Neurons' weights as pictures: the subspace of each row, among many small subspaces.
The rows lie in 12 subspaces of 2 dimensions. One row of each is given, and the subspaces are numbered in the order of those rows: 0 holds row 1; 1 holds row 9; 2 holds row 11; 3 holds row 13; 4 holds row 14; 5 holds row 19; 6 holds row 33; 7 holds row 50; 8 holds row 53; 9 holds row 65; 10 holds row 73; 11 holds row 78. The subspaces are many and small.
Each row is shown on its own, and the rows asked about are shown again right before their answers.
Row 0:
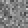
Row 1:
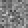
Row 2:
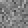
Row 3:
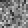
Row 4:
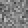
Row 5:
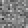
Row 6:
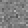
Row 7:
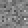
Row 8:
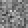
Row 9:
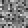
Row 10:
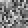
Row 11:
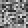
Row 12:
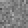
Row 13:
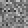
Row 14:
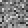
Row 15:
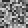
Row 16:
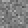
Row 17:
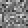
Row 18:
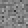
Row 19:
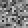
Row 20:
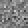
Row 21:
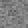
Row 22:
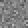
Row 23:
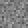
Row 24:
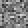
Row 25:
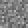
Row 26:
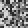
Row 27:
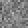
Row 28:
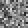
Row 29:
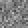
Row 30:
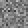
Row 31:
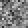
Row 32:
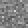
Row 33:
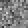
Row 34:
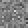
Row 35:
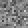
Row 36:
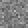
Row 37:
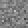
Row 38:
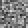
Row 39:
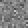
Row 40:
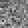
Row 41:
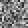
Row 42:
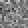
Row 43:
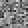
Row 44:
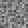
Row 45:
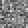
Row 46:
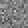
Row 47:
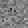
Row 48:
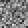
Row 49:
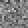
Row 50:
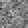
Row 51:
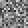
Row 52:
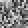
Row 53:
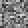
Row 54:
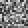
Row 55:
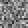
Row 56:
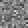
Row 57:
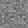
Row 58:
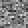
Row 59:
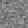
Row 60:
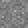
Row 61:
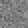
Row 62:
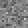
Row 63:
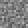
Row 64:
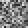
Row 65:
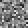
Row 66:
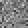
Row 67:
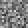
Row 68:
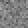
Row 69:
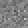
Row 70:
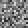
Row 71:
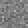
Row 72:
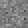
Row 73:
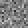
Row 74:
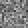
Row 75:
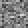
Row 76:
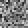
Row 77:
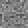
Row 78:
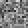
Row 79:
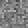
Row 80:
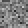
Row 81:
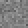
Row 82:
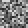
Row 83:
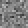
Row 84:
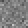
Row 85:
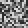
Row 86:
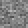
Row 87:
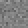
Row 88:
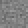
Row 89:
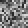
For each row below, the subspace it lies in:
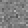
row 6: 4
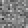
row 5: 1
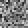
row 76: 8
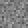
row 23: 0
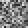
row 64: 4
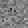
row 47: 6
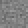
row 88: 1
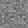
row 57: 2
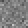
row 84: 9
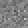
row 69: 5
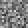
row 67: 0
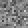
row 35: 5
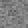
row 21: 7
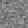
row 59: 1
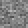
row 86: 2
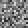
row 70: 6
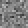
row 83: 8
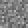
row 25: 0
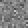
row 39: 9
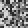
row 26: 3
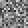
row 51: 3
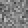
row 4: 2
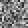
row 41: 7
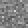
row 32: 7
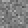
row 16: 4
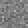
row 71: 7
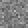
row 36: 4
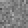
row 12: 10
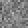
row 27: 7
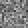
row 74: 2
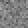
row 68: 3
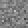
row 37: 6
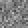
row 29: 6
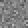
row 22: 9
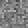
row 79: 11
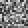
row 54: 8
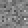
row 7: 5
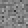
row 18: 7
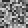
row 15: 4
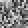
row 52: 6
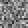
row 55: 0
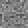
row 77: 8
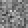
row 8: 0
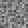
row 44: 0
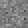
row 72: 5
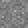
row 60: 9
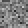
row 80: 4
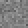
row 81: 11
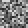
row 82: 4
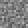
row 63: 0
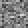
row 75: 8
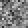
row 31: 7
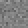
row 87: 11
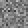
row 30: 3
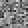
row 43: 11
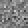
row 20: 5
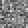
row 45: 1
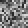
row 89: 10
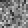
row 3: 10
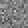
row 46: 10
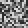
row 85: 2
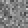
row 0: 3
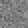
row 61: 1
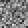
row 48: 9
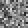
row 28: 3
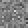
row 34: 9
